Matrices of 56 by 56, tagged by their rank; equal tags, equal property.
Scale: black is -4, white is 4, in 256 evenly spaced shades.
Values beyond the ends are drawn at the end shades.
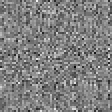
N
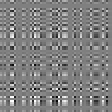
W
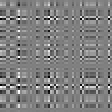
W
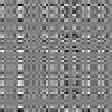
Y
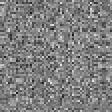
N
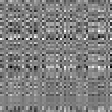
Y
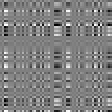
W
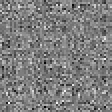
N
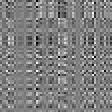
Y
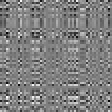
Y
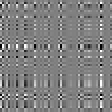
W
